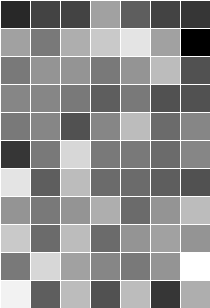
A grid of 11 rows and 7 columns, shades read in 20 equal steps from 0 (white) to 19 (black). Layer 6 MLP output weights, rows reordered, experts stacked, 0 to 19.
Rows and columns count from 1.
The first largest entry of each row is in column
1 7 7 6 3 1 7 5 2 1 6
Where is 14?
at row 1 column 2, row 1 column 3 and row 1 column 6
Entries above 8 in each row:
6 2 3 7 6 6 5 2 2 3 3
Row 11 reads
1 12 5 13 5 15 6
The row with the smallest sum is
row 10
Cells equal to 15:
3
